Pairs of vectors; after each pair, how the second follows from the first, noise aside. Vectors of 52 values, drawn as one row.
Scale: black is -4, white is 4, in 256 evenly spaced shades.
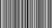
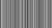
shrunk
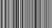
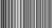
sign-scrambled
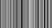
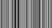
shuffled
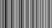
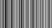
copied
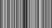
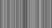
shrunk
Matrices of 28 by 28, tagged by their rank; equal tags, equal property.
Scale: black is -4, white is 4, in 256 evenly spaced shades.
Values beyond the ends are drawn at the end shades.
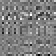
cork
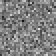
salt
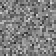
salt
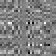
cork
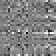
cork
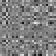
cork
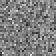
salt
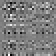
cork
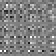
cork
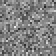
salt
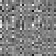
cork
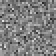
salt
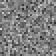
salt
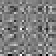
cork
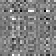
cork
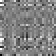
cork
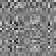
cork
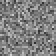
salt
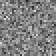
salt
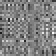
cork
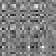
cork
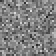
salt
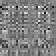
cork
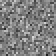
salt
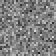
salt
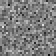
salt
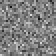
salt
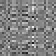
cork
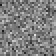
salt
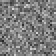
salt
